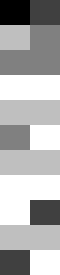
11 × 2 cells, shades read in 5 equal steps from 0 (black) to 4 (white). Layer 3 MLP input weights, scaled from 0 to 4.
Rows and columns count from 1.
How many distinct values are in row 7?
1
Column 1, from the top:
0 3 2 4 3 2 3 4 4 3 1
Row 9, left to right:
4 1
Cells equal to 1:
3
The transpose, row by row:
0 3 2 4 3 2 3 4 4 3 1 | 1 2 2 4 3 4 3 4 1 3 4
